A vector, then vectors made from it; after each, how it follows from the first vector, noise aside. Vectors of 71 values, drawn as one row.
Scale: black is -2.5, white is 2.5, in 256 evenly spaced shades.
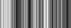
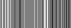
partly zeroed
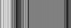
partly zeroed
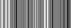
partly zeroed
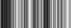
negated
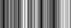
reversed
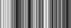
copied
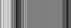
partly zeroed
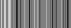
partly zeroed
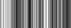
copied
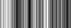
copied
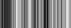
negated
